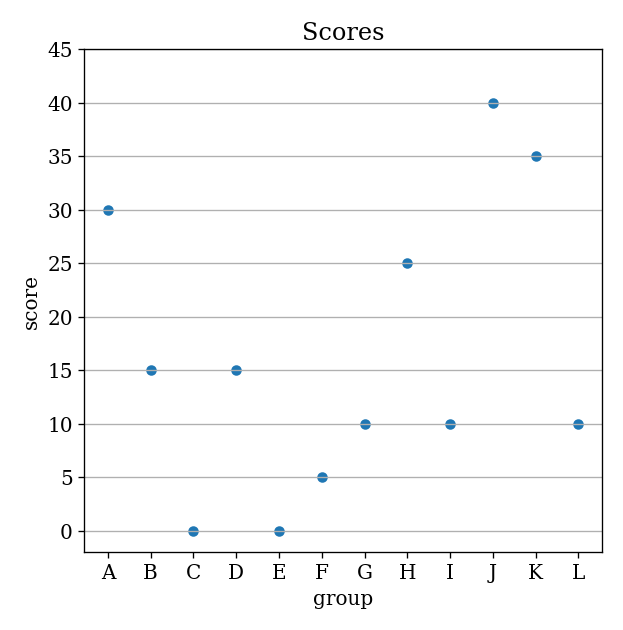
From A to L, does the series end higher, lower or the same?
lower
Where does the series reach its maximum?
J
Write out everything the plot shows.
Title: Scores
x-axis: group, ticks A B C D E F G H I J K L
y-axis: score, ticks 0 5 10 15 20 25 30 35 40 45
Values:
30 15 0 15 0 5 10 25 10 40 35 10
